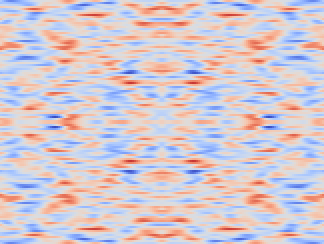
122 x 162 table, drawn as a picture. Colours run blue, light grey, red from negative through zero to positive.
Mirror symmetry: left to right and top to bottom. Slope: none. Grain: streaks across.
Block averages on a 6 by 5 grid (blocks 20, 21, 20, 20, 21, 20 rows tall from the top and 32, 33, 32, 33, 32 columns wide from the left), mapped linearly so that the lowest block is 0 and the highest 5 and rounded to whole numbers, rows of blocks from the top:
01510
03130
10201
10201
03130
01510
